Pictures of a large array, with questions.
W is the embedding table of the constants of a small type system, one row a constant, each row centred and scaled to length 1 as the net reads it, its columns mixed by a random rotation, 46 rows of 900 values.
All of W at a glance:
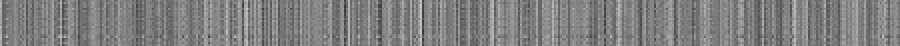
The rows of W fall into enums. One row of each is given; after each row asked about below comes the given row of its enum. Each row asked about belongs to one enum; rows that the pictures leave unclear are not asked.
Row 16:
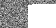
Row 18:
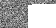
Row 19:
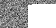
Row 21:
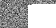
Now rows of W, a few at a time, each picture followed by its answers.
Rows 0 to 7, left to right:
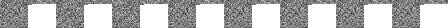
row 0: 21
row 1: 19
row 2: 18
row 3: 21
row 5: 21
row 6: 21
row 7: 21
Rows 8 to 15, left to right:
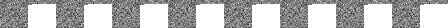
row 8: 19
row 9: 19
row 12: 19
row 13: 21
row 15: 19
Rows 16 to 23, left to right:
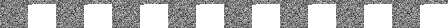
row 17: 21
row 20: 16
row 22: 19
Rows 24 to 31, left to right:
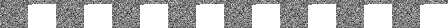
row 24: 16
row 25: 19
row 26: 21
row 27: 18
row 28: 21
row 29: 19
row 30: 16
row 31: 21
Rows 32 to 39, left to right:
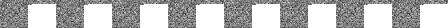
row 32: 21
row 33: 16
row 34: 18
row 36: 18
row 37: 18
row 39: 21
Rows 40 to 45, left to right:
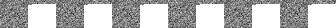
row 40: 19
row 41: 21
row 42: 19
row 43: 18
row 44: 19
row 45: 21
